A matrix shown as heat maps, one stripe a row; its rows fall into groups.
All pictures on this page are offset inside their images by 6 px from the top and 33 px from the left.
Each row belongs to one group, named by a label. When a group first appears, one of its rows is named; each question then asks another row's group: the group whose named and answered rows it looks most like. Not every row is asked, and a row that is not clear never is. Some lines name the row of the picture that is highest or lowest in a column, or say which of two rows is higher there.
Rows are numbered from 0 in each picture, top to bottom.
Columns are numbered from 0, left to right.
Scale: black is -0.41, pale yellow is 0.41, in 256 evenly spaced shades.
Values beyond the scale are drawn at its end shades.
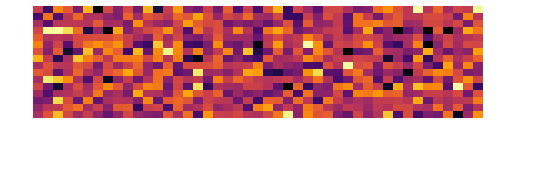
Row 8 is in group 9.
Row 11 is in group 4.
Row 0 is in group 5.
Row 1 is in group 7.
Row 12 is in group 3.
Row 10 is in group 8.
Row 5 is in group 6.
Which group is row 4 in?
6
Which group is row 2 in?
3
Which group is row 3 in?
8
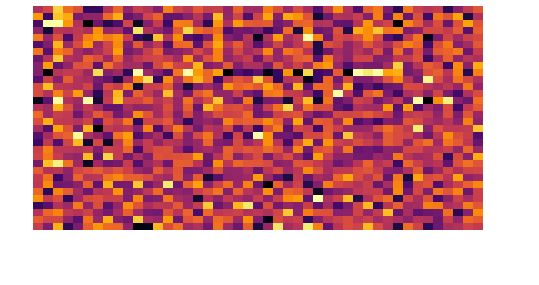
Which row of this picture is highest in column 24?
31
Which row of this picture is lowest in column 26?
9
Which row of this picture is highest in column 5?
13
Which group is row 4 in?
6
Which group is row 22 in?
8
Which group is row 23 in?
6
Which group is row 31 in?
6
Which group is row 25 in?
9
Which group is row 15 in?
9
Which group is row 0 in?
8
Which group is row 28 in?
7
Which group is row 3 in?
3
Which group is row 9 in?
3
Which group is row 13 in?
5
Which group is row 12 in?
8
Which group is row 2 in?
8
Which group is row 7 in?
5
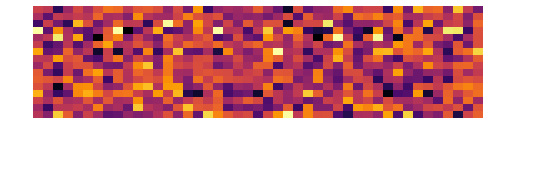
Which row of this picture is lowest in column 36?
4
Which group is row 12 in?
6
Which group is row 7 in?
8
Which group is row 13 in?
9
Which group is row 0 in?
4
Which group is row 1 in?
3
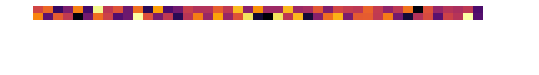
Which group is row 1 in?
9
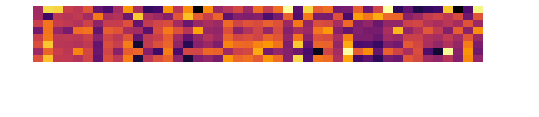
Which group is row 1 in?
3
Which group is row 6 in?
9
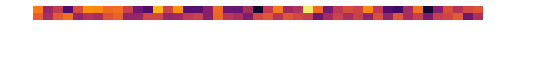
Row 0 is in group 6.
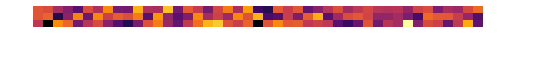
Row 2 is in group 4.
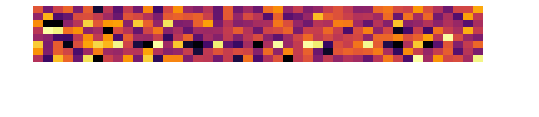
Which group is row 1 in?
7
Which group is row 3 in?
8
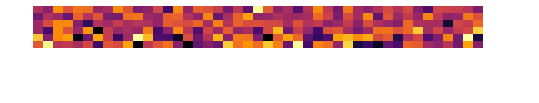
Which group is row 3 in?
5
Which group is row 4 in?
9
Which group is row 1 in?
7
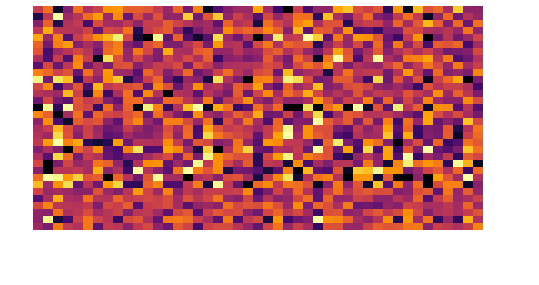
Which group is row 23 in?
3
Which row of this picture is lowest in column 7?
24
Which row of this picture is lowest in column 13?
12
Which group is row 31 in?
5
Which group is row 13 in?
7
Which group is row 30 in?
7
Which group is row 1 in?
5
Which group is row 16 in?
7
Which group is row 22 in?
4
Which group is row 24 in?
8
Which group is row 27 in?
5
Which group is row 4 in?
6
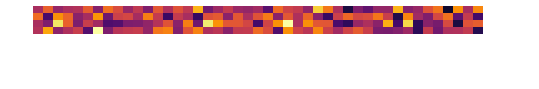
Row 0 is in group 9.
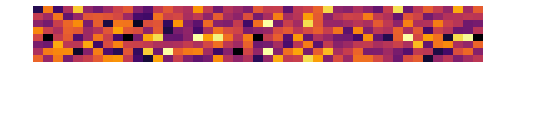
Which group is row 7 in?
6
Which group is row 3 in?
6
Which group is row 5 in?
5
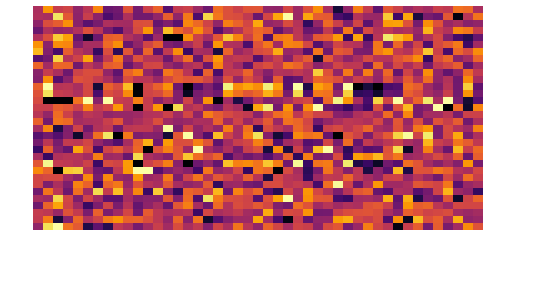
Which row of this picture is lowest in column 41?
14
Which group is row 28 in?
8
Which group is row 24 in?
9
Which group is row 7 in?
5
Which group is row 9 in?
7
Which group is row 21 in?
3
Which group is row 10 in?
7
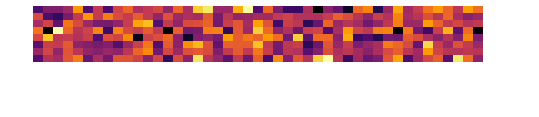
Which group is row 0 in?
7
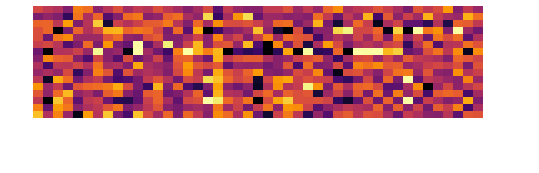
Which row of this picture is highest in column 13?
5
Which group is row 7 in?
8
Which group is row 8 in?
3
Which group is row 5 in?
9
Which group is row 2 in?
8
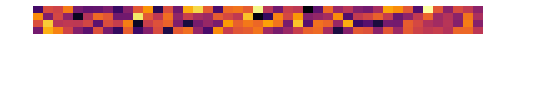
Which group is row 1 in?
9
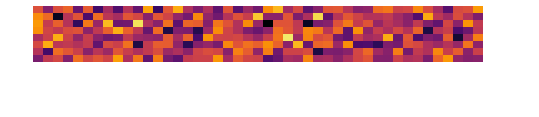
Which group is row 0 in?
5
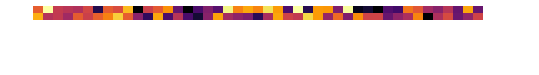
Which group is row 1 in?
6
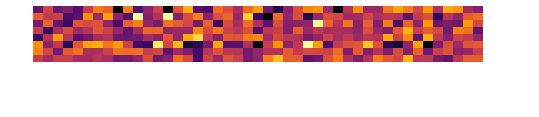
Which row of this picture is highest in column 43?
2
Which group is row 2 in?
7
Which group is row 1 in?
9
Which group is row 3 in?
4
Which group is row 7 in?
5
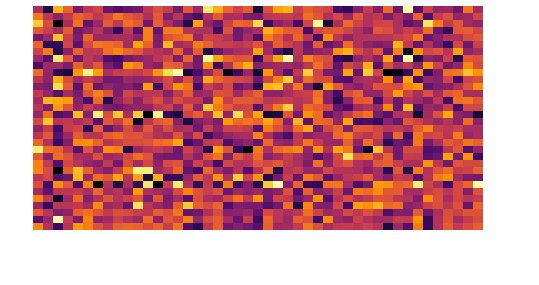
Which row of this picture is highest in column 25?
7
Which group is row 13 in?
8
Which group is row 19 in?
6
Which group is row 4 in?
5
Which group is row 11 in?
5
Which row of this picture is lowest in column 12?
25
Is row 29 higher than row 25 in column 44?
No
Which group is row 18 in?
4
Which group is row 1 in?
6
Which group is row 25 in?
5
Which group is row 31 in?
6
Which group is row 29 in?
6
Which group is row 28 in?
3
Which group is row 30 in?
5
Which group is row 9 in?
6
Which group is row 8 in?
7
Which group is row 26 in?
3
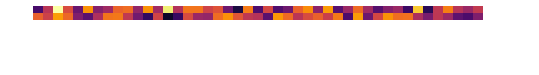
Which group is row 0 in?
5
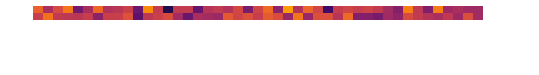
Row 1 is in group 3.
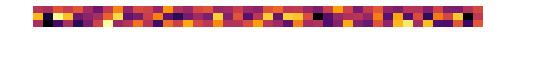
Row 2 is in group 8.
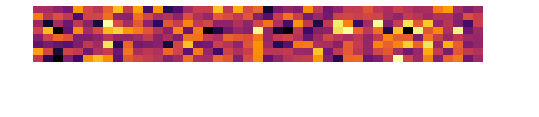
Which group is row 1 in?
9
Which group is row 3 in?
4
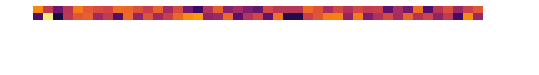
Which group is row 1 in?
7
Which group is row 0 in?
6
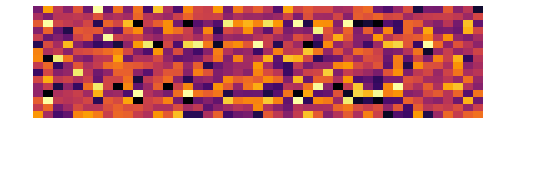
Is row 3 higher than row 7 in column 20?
No
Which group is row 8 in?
4
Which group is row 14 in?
4
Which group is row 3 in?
7
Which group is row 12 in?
3
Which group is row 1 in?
3
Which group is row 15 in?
6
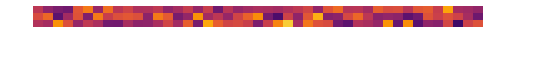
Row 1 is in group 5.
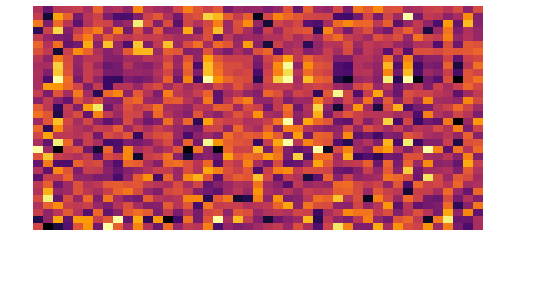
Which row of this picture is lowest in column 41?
20
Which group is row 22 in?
7
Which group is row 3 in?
5
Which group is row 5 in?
9
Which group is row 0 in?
3
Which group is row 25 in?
4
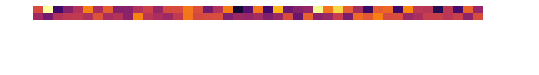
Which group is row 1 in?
3
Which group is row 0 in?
7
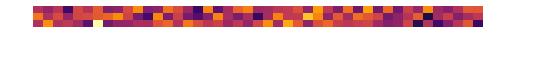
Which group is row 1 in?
6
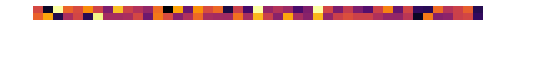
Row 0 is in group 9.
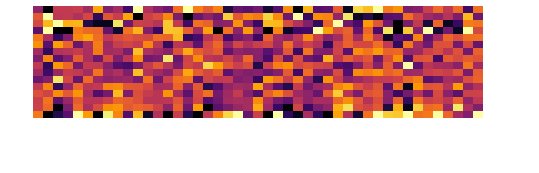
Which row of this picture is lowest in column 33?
1
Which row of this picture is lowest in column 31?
0
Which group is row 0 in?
3
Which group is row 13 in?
4
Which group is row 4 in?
6
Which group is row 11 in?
4
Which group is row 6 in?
3
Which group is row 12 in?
8
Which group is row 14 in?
4
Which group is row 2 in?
8
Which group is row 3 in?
7
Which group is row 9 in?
3
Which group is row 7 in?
9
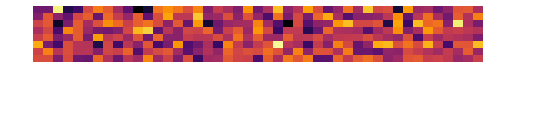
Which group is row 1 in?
9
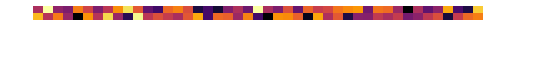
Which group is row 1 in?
9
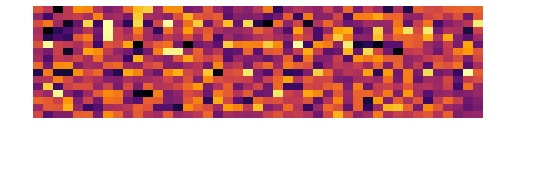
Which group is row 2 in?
9
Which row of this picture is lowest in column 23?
2
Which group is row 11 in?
7
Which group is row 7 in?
3
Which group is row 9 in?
7
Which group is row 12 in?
6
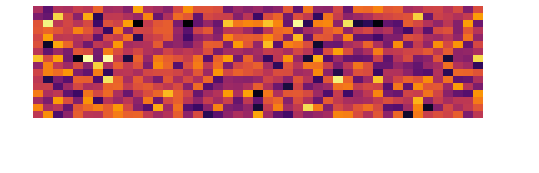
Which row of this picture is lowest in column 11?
14
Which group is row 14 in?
6
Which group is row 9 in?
8
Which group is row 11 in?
4
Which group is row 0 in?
3
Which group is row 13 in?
5
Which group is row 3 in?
8
